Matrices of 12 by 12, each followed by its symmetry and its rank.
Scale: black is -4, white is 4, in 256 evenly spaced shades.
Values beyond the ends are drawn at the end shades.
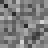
symmetric, full rank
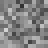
neither, full rank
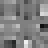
antisymmetric, rank two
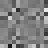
antisymmetric, rank two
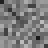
symmetric, full rank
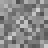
symmetric, full rank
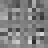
antisymmetric, rank two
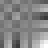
symmetric, rank one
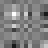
symmetric, rank one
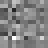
neither, rank two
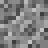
symmetric, full rank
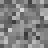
neither, full rank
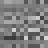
neither, rank two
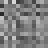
antisymmetric, rank two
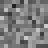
neither, full rank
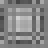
symmetric, rank one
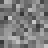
neither, full rank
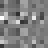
neither, rank two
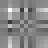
symmetric, rank one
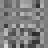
neither, rank two
